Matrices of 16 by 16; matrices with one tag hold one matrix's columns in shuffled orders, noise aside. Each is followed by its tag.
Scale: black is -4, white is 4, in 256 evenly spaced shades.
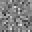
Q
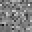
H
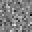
Q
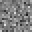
Q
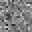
H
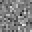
Q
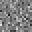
Q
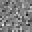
Q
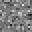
H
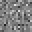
H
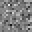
H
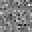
H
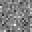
Q
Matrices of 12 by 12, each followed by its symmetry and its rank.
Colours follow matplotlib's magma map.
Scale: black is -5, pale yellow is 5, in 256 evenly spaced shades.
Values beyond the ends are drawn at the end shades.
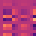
neither, rank one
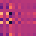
neither, rank one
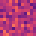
antisymmetric, full rank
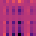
neither, rank one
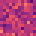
antisymmetric, full rank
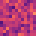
neither, full rank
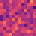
neither, full rank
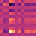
neither, rank one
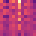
neither, rank two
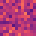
antisymmetric, full rank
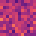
neither, full rank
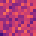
neither, full rank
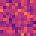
antisymmetric, full rank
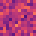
antisymmetric, full rank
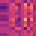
neither, rank two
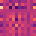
neither, rank two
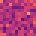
neither, full rank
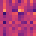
neither, rank two
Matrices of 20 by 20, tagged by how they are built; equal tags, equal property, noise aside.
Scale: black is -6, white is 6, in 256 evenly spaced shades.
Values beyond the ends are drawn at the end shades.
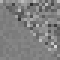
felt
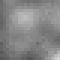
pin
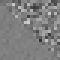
felt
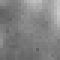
pin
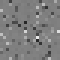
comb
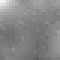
pin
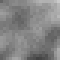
pin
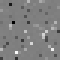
comb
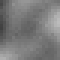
pin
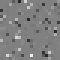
comb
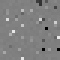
comb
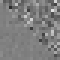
felt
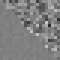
felt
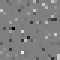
comb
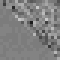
felt
